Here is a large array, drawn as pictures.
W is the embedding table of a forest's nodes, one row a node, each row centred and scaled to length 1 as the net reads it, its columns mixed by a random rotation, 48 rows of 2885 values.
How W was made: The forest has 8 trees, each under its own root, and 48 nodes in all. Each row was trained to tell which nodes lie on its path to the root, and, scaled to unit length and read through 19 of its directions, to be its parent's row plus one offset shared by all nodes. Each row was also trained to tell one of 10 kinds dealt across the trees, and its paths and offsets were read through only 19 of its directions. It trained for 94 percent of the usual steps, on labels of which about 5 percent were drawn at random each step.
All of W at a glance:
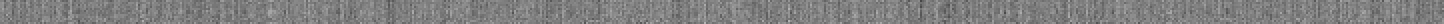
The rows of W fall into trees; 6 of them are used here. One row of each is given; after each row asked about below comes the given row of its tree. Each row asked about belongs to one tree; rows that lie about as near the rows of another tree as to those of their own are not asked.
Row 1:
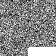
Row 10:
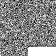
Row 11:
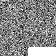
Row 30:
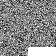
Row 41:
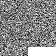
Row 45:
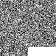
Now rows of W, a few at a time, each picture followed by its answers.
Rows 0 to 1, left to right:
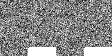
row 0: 1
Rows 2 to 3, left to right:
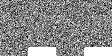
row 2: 10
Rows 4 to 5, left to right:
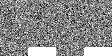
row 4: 41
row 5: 10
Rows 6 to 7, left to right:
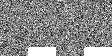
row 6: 30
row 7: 11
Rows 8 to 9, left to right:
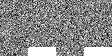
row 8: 1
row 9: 10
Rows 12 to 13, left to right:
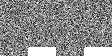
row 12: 10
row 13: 11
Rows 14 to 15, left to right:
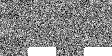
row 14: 1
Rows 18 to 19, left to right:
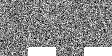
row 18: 1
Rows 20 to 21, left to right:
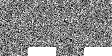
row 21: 45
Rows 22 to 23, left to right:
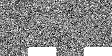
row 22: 1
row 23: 10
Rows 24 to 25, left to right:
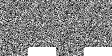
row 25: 10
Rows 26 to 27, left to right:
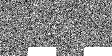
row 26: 45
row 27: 10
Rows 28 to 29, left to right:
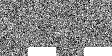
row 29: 1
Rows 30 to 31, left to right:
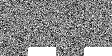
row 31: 10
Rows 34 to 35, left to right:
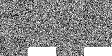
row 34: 1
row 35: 41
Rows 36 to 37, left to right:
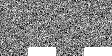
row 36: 30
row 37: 30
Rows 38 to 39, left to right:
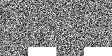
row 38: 41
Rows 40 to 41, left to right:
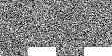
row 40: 1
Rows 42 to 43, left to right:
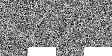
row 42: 1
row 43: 11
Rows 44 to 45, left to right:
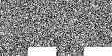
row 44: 45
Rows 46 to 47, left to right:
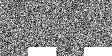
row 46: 10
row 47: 45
